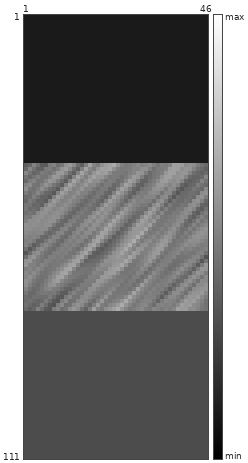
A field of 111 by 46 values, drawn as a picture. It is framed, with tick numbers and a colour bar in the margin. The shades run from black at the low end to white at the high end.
It is made of 3 by 1 panels. Panel 1,1: very low, flat. Panel 2,1: middling, slanting up to the right. Panel 3,1: low, flat.
